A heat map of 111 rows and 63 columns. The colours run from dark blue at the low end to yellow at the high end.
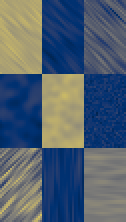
It is made of 3 by 3 panels. Panel 1,1: high, slanting down to the right, faint in contrast. Panel 1,2: very low, slanting down to the right, faint in contrast. Panel 1,3: low, slanting down to the right. Panel 2,1: very low, blotchy, faint in contrast. Panel 2,2: high, blotchy, faint in contrast. Panel 2,3: very low, fine-grained, faint in contrast. Panel 3,1: middling, slanting up to the right, strong in contrast. Panel 3,2: very low, streaked downward, faint in contrast. Panel 3,3: middling, streaked across, faint in contrast.
